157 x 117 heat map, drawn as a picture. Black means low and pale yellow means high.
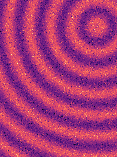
Concentric rings centre on the top right. No overall slope runs across the table. On average the colour sits 50% of the way up the scale. No row or column stands out. The values follow a bell shape. Neither half mirrors the other.
